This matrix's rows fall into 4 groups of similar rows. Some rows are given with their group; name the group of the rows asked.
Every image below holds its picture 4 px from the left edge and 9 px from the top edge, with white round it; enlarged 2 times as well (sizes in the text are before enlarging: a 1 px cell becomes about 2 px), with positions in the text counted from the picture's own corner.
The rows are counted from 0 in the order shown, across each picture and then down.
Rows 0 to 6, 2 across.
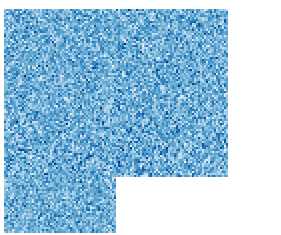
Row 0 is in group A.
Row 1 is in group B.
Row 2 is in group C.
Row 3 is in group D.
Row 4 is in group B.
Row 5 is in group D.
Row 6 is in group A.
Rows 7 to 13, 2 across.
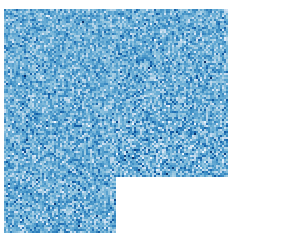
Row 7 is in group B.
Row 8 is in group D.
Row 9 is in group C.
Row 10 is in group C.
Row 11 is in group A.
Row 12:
B
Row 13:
C
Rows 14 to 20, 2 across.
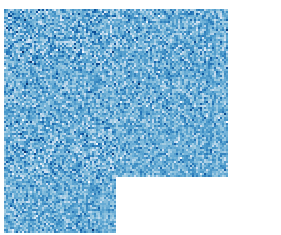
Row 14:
C
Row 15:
A
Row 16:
A
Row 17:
A
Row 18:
B
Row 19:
A
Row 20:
A
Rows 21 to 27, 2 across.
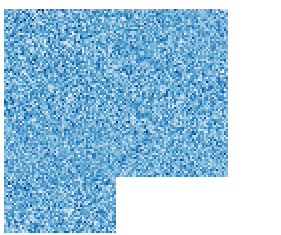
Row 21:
C
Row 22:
D
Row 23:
D
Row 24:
D
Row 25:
A
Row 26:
B
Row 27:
C
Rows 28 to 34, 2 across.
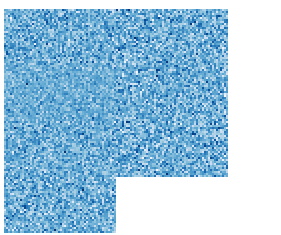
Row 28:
D
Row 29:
B
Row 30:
A
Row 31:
D
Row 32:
B
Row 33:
B
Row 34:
B
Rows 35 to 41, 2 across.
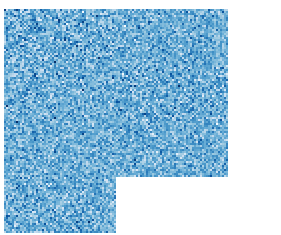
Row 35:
B
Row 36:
A
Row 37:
B
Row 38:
D
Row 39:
B
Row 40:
C
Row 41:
A
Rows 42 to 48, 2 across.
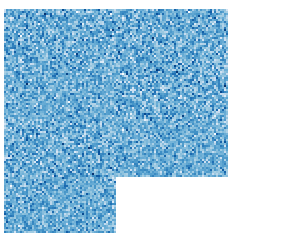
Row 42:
D
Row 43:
D
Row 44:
A
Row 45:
D
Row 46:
A
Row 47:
D
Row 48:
D
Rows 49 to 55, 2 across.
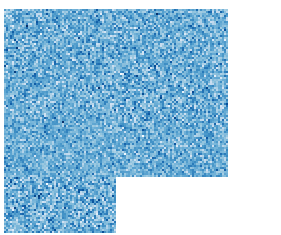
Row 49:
A
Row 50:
D
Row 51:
B
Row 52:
C
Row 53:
D
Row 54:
A
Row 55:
B
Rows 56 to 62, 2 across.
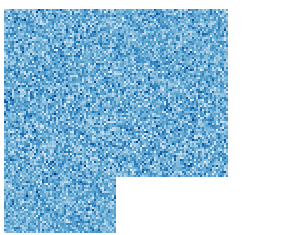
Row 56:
C
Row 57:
D
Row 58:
D
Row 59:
A
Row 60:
B
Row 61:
D
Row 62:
A
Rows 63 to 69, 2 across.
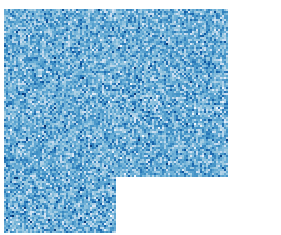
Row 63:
D
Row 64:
A
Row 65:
B
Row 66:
C
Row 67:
D
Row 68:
A
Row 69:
B
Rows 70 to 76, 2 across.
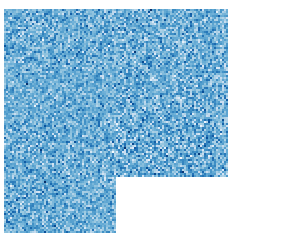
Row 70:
D
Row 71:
C
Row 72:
A
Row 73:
C
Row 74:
D
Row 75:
A
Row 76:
D
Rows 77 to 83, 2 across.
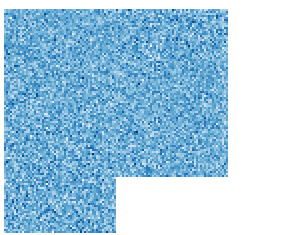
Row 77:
D
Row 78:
B
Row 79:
B
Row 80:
A
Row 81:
A
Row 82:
C
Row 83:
A
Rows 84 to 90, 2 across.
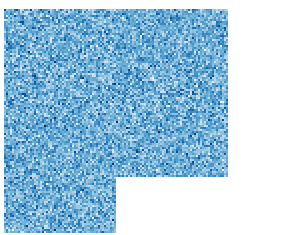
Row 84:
B
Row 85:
D
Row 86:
B
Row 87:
C
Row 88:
D
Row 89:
B
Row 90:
B
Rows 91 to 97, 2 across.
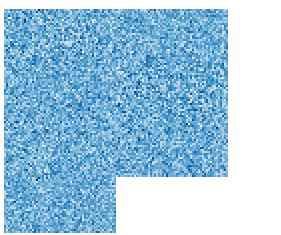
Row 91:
C
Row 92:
C
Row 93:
A
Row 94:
A
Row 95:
B
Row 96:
A
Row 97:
C
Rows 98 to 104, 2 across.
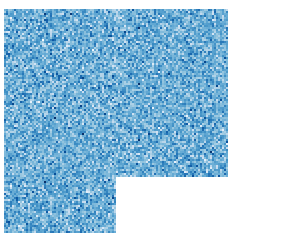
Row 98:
D
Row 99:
A
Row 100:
B
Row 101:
A
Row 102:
B
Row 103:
A
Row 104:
D
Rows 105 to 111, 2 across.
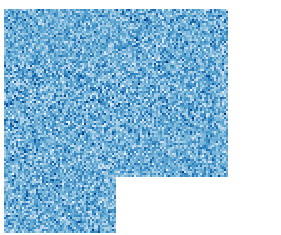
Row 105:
C
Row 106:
B
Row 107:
B
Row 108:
A
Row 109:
B
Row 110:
A
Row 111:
A
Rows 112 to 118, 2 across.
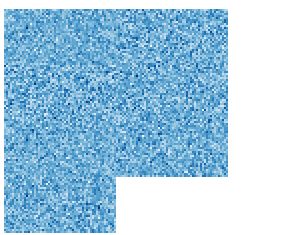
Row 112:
A
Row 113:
B
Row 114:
B
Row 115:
C
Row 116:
A
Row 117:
A
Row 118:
A
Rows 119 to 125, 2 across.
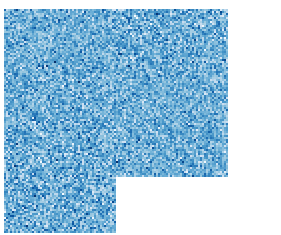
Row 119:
B
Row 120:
D
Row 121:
C
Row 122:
B
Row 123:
C
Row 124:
A
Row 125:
B
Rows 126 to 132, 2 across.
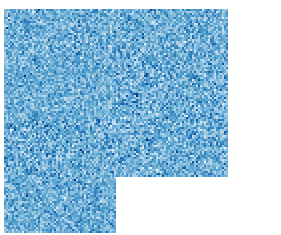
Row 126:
C
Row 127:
C
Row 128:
C
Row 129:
B
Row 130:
D
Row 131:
B
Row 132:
A
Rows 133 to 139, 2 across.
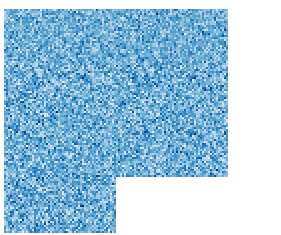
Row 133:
A
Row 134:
D
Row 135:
B
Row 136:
B
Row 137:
C
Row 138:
B
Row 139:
C
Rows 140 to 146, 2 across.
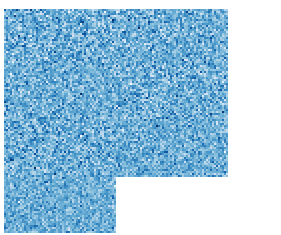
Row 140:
B
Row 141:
A
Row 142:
D
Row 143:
B
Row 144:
B
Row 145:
D
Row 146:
D
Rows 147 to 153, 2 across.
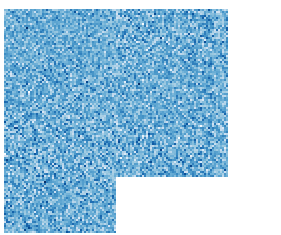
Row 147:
A
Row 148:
A
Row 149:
D
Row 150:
A
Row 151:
B
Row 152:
A
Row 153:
D
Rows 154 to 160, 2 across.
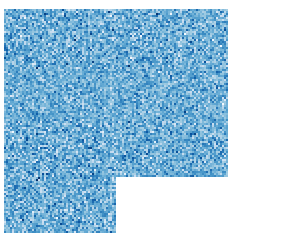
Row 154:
D
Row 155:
D
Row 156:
C
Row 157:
B
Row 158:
A
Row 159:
B
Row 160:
C
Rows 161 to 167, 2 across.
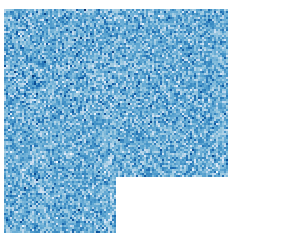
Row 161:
D
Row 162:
A
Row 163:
B
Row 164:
A
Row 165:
C
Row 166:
C
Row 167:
C
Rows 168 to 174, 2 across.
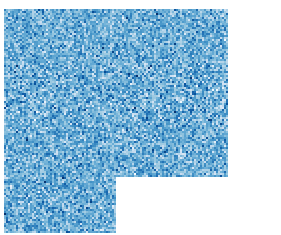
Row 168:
C
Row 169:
D
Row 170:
B
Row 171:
C
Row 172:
A
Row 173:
D
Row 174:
D
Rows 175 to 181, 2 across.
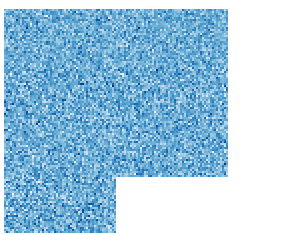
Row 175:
A
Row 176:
A
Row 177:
D
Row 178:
D
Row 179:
C
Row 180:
D
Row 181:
A
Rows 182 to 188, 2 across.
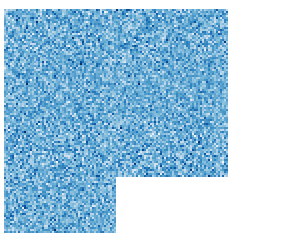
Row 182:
A
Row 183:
B
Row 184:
A
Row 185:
A
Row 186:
C
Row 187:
C
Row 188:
B
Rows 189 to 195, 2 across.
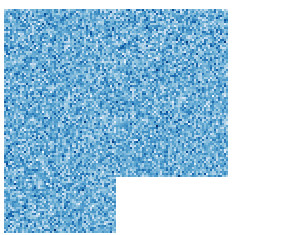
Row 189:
D
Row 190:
B
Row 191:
D
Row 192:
D
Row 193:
D
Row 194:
D
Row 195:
B
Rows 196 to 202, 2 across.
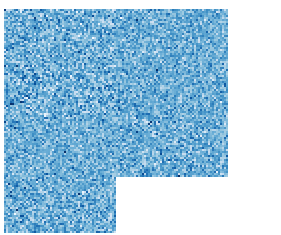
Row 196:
B
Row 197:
C
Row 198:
B
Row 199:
D
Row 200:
B
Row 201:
C
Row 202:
C
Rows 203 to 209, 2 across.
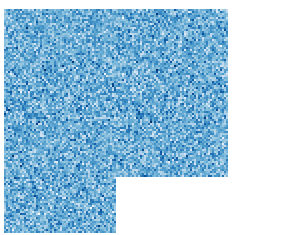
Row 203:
A
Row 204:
D
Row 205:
D
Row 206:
D
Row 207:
C
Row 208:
C
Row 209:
B
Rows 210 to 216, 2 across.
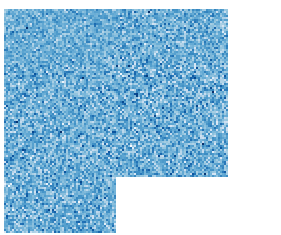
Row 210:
A
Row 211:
C
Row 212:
B
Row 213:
B
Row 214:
B
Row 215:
D
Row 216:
A
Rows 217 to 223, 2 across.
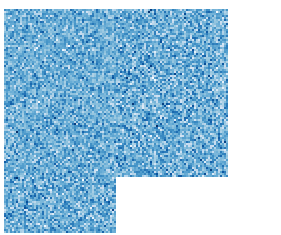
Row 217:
A
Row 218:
C
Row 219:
B
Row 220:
C
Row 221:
A
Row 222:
D
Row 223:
B
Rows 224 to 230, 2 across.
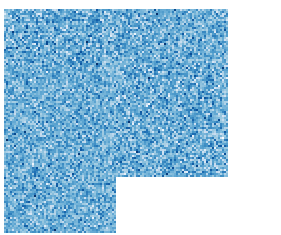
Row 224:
A
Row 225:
D
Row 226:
A
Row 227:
A
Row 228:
C
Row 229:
B
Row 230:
B
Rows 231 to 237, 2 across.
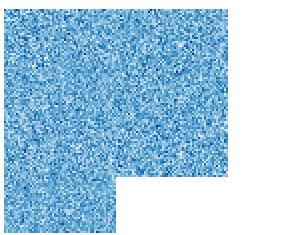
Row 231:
B
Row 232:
C
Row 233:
C
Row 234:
D
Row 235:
B
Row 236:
D
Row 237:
C
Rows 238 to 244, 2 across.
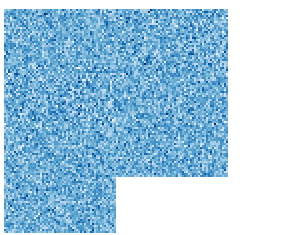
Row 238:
D
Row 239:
C
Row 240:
C
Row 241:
D
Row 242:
A
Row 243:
A
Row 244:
A
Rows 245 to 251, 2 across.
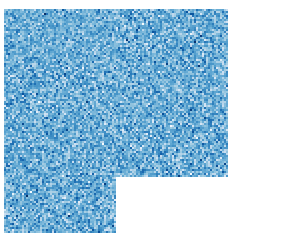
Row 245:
D
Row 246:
A
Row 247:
B
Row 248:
A
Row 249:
D
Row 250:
D
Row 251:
A
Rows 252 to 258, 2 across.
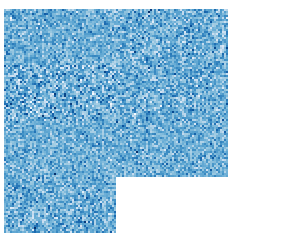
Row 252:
D
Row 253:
C
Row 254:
B
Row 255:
C
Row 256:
B
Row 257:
B
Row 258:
C
